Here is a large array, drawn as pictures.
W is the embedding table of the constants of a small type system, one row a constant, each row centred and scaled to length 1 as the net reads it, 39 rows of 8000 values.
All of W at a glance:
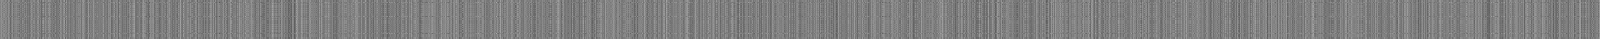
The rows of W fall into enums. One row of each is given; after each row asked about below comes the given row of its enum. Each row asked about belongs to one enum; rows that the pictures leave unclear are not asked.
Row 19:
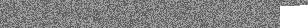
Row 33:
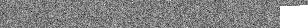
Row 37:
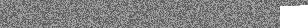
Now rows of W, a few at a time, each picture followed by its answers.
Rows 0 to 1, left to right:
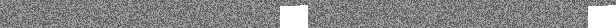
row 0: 37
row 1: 37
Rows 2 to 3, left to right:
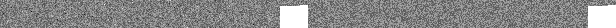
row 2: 33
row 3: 19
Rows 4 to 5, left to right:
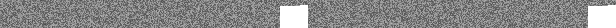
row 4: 37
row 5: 19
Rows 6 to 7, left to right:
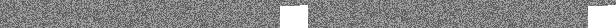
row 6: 19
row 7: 19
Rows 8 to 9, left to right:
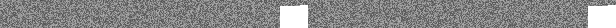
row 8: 37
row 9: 19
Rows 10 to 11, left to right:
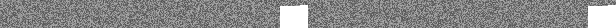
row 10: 37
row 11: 19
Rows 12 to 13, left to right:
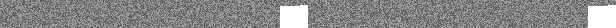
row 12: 37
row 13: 19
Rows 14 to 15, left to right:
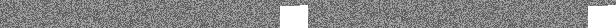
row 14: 19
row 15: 19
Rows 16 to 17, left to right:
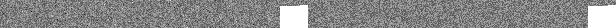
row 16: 33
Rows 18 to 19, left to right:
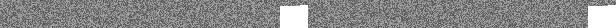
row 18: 37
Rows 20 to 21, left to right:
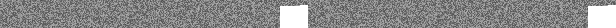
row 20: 37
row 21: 37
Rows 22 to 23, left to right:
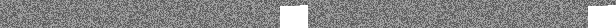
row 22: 37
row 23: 37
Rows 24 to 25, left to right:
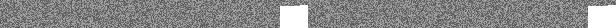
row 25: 37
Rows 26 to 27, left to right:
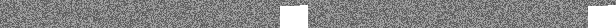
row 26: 19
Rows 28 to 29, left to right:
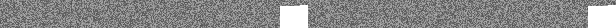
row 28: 19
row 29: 37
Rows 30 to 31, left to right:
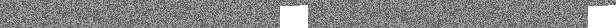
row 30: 19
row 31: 19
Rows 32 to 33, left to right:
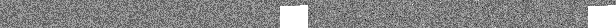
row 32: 37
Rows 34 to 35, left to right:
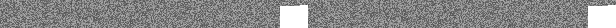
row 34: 19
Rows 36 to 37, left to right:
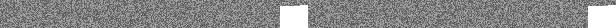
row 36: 19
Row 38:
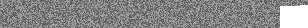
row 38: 37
